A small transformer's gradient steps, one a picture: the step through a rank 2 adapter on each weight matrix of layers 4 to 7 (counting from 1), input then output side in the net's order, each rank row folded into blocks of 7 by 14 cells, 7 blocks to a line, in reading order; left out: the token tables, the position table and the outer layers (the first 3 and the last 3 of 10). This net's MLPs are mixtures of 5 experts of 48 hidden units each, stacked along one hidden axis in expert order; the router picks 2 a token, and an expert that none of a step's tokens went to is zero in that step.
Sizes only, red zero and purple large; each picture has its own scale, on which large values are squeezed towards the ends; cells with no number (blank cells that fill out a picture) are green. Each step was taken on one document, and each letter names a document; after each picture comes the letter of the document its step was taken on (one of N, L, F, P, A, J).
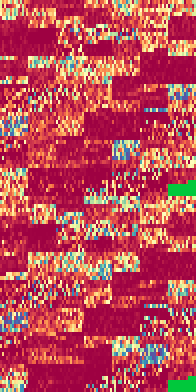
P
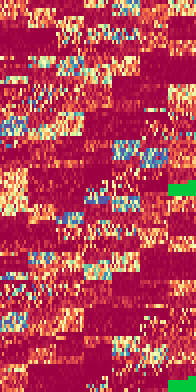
P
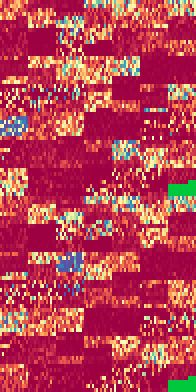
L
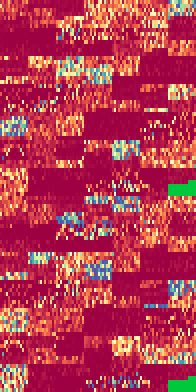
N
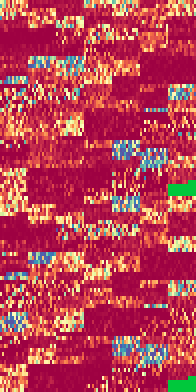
P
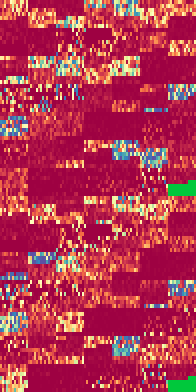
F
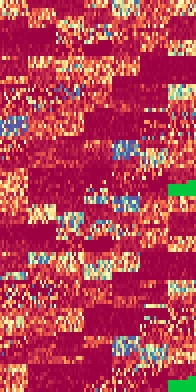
L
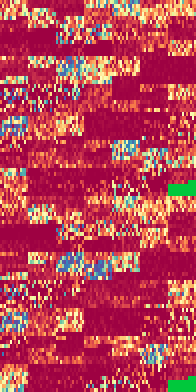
L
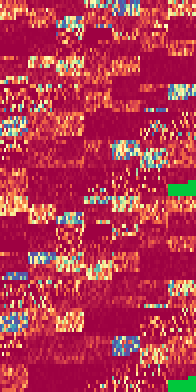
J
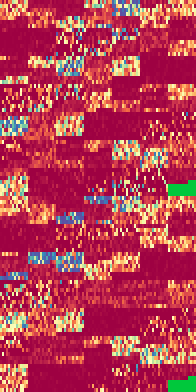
J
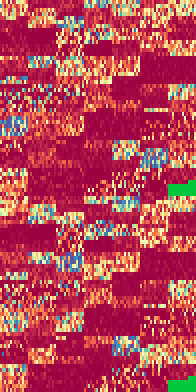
L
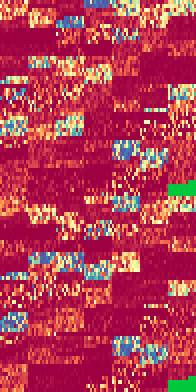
P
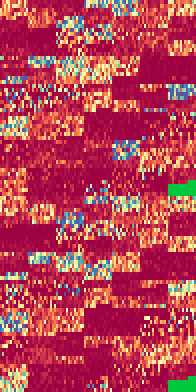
L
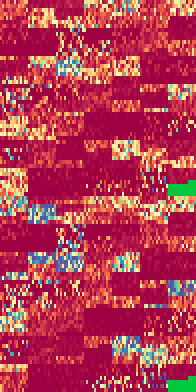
F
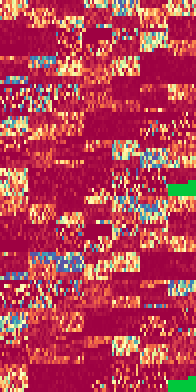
J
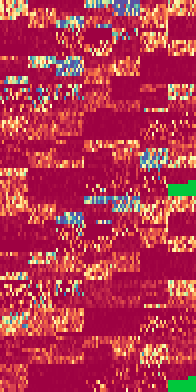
J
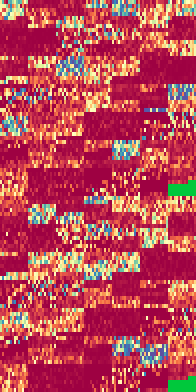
P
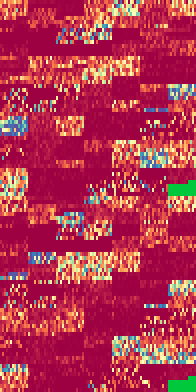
N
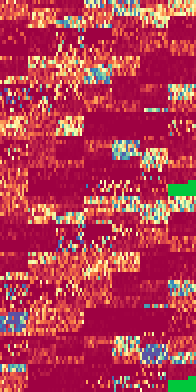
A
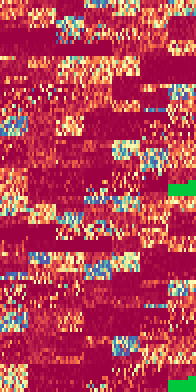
L
